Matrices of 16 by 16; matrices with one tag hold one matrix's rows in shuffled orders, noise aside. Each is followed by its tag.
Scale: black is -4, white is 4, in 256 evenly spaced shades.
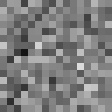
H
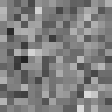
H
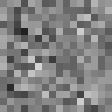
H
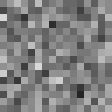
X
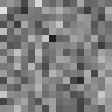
X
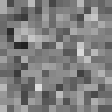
H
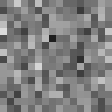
X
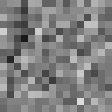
H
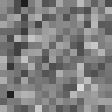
H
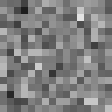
H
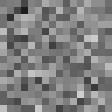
H
